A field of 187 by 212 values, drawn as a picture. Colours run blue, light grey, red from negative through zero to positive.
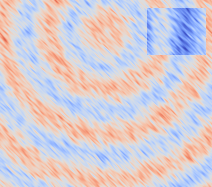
Rings: centred on the top middle. Ninth with the lowest average: top right. Odd patch: lower, in the top right.
